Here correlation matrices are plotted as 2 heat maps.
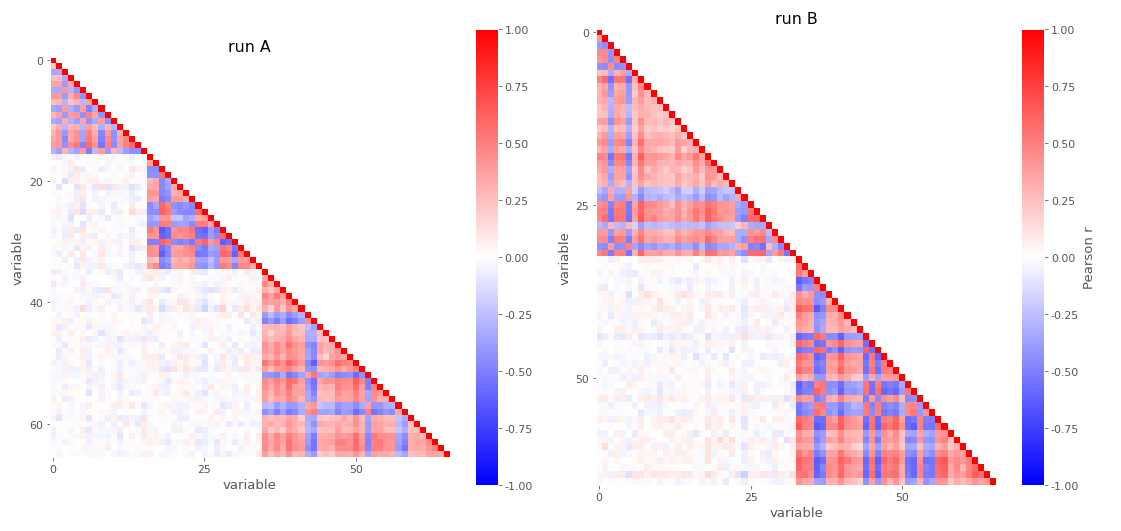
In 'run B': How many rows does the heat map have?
66
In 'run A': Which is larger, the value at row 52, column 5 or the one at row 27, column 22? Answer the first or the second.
the first
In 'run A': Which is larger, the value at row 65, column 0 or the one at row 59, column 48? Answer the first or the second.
the second
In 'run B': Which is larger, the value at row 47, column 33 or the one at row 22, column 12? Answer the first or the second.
the first
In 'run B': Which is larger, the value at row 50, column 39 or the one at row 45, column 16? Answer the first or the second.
the first
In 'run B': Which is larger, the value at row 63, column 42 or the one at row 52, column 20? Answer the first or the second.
the first
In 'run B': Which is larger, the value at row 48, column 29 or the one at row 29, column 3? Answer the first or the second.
the second
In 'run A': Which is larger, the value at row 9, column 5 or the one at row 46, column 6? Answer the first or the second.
the second
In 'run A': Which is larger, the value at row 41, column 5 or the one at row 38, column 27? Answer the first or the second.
the first
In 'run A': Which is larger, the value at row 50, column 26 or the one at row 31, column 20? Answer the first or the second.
the second
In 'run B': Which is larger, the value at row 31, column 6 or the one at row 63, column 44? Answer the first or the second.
the first
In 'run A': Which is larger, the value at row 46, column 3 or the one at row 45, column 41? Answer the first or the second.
the second
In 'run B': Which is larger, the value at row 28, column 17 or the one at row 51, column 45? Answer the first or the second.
the first
